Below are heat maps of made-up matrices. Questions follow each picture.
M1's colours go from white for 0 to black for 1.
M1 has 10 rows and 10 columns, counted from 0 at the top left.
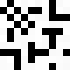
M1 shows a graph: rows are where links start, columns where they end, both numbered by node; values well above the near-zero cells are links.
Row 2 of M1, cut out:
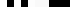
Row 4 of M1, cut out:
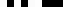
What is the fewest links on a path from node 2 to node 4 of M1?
2
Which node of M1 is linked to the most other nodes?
node 7
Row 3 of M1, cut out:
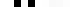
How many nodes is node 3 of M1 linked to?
2
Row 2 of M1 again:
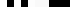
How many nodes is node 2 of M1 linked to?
5
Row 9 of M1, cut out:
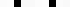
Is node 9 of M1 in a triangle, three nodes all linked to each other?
yes
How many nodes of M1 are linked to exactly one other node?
0
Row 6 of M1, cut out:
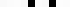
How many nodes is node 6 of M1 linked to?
2
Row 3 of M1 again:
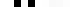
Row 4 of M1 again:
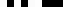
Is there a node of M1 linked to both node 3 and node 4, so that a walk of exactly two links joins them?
no
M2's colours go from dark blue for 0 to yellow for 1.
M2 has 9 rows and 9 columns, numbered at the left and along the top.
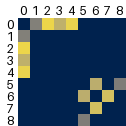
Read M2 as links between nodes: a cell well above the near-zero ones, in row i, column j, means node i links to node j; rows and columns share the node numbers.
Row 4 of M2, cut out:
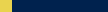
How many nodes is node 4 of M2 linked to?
1
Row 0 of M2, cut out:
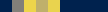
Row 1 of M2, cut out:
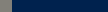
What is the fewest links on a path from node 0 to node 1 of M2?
1
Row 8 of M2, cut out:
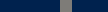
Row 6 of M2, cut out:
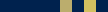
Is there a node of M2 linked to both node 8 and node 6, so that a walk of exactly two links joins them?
yes
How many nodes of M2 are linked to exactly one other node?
6
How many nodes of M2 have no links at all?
0
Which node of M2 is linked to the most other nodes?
node 0
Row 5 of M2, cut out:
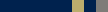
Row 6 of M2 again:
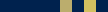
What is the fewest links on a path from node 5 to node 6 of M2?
1
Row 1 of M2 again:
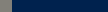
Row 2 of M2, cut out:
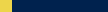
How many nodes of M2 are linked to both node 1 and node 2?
1
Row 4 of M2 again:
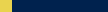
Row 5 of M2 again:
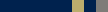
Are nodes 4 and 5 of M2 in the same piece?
no
